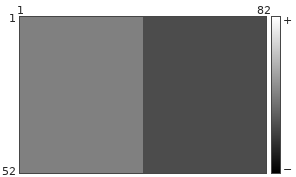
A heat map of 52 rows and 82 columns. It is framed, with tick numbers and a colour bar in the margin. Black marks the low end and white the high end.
The table splits into one row of 2 panels. Panel 1,1: middling, flat. Panel 1,2: low, flat.
